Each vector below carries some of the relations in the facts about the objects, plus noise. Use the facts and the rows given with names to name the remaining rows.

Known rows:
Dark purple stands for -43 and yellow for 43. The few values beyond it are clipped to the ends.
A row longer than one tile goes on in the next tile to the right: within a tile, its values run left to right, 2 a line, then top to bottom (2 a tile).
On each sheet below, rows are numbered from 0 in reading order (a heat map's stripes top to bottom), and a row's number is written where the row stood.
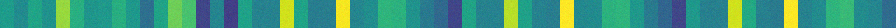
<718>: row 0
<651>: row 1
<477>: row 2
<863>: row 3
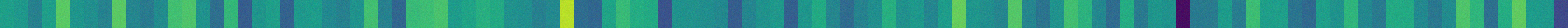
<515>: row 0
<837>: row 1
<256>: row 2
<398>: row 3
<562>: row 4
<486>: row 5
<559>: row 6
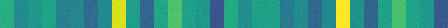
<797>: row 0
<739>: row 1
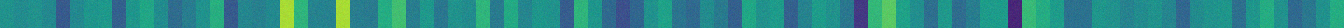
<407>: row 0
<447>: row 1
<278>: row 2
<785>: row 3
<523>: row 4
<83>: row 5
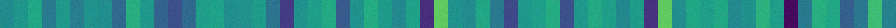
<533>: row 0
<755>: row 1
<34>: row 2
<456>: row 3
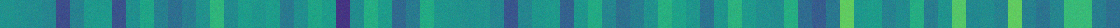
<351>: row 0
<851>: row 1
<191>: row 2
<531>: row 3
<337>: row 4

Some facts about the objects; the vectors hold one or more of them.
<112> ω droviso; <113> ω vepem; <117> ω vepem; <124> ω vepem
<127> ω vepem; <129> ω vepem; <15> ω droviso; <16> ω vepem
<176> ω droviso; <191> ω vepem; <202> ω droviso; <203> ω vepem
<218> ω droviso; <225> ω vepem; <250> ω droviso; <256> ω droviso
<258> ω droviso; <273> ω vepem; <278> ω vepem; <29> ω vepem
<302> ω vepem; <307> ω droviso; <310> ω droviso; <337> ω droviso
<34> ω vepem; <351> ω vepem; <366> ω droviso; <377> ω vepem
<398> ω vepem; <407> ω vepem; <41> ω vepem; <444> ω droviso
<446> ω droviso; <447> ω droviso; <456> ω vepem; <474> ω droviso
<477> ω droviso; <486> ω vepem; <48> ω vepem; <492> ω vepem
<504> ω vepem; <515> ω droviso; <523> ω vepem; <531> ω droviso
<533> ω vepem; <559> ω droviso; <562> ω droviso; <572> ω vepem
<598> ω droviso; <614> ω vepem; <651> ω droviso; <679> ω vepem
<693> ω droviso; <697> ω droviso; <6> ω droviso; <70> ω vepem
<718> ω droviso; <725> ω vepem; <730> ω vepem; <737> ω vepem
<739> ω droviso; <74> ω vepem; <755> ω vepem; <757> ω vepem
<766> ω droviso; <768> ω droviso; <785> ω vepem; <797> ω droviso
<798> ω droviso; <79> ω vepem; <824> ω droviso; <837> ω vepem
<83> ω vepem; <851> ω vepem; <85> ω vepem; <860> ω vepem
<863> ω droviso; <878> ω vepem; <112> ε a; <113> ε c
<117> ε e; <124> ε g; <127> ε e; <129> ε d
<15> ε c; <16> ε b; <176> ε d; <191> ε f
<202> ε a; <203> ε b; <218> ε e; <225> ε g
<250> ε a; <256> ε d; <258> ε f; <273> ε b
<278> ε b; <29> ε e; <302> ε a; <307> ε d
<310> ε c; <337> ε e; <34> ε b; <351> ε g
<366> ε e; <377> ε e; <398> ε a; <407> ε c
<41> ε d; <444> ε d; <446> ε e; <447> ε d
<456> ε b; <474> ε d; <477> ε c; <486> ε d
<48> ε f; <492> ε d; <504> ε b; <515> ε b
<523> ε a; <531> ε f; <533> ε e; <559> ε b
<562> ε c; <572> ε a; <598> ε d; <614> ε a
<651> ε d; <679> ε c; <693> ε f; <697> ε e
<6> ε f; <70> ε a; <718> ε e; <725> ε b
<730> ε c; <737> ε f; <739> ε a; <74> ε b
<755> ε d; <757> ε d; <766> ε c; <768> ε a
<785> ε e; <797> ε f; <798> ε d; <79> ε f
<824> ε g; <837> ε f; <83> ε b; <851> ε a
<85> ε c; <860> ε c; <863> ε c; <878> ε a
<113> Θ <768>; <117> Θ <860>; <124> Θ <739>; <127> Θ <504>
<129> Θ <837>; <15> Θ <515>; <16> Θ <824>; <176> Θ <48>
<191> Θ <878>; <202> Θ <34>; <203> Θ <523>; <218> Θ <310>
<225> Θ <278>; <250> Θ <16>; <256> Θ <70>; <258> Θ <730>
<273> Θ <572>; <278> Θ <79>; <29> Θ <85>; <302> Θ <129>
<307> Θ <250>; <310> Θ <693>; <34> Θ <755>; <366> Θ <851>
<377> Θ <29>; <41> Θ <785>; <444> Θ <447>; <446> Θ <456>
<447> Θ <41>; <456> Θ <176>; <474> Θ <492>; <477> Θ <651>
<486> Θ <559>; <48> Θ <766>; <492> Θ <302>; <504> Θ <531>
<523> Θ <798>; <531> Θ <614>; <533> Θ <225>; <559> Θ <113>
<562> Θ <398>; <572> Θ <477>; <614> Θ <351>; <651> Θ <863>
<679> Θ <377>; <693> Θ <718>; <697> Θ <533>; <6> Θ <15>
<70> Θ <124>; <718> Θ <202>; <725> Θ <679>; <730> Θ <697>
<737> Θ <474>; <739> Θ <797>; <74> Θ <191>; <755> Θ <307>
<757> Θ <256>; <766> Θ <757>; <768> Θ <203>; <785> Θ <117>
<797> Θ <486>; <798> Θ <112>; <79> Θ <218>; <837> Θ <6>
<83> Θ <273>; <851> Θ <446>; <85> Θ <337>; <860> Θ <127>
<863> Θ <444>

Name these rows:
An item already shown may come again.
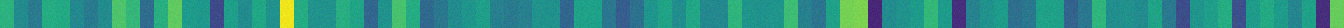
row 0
<559>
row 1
<310>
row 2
<730>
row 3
<307>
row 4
<757>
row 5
<34>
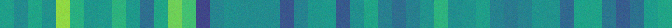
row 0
<718>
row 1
<351>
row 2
<730>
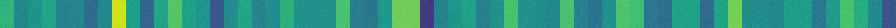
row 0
<797>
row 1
<250>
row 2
<824>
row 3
<798>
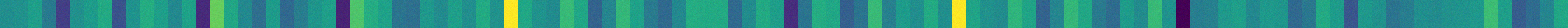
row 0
<755>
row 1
<203>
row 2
<218>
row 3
<48>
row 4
<218>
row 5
<70>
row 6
<572>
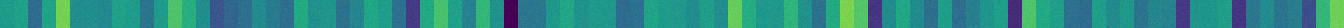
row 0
<798>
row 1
<41>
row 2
<124>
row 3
<202>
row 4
<203>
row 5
<127>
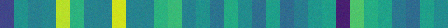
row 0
<444>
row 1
<203>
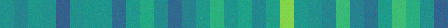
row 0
<737>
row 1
<366>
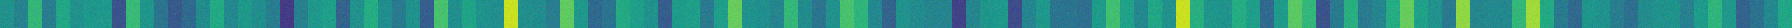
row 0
<79>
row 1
<16>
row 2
<697>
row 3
<112>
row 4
<614>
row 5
<693>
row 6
<6>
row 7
<273>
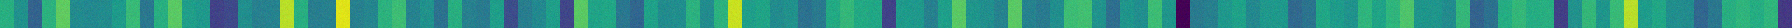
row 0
<768>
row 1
<444>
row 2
<113>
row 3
<446>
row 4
<515>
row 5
<70>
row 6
<766>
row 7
<176>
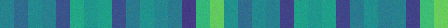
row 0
<117>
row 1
<860>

